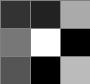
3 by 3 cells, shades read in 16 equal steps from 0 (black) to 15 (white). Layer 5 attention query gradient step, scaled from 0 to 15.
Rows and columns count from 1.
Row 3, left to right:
5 0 11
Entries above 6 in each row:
1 2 1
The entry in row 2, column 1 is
7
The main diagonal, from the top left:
3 15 11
